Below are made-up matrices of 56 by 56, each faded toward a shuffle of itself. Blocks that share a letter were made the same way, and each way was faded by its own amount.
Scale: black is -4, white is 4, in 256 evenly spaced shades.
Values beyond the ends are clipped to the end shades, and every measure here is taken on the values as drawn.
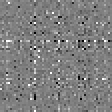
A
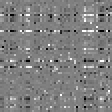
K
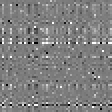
K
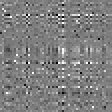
K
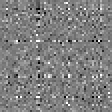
A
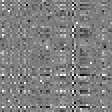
K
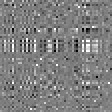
K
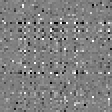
A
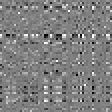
K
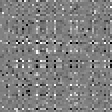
K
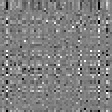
K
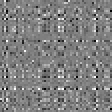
K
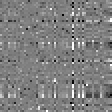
K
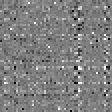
A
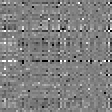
K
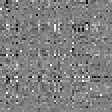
A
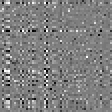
K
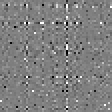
A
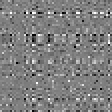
K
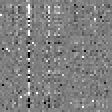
A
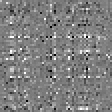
A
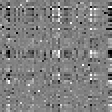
K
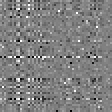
K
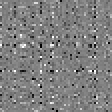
A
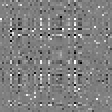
K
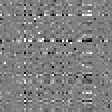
K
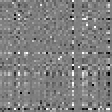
K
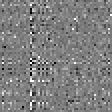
A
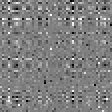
K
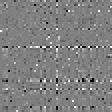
K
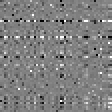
K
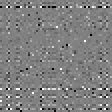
K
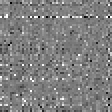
A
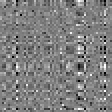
K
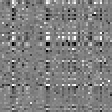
K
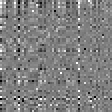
K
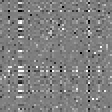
K
